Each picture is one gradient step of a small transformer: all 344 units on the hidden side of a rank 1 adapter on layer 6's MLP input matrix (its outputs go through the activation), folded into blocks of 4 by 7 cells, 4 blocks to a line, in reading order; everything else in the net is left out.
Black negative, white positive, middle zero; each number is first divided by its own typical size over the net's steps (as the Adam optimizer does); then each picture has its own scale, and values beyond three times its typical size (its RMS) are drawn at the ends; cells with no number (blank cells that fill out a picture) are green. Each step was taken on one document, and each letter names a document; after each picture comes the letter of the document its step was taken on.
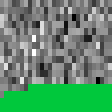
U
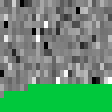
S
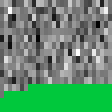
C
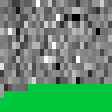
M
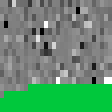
S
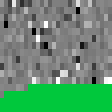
S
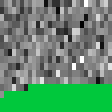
U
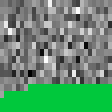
M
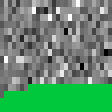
C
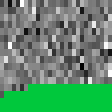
C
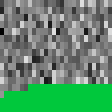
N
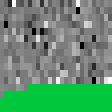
S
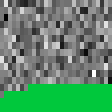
C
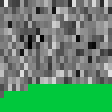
C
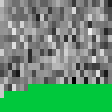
N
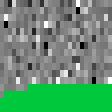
S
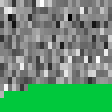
C
